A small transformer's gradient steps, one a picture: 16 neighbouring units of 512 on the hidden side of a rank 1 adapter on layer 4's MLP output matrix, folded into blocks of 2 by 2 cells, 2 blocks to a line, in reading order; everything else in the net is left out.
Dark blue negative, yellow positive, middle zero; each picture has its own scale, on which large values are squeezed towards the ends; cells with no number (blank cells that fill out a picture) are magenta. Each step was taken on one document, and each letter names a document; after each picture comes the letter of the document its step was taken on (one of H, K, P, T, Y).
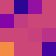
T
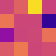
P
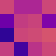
P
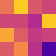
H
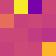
T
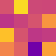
H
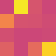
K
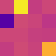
T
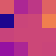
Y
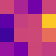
P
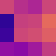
P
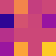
Y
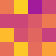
H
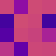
P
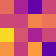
H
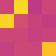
T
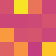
H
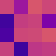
P
